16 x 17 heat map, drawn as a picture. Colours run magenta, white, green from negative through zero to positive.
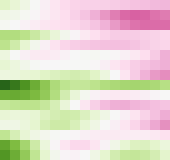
Roughest part: middle right. Grain: streaks across. Ninth with the lowest average: top right. Slope: up to the bottom left.
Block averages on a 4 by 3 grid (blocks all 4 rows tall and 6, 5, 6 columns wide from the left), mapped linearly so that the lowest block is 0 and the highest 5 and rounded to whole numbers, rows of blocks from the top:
3 1 0
3 2 1
5 3 2
4 2 3
